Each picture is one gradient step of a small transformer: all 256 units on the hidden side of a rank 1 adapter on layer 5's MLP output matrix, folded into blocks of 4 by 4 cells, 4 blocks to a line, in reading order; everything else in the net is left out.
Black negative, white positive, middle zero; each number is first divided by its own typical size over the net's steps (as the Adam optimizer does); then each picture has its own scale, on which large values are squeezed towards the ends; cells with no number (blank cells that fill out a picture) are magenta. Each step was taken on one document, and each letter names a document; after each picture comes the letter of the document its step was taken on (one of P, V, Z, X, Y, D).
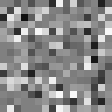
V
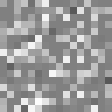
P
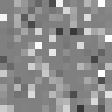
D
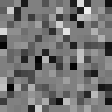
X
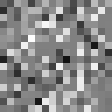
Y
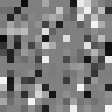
X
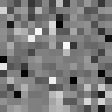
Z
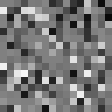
V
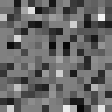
V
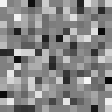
Y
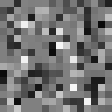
V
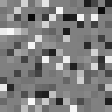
X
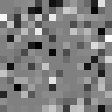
D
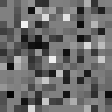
P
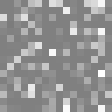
D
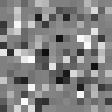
P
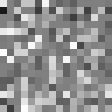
P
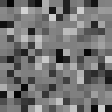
Y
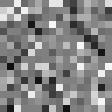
V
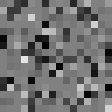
X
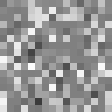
Y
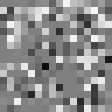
V
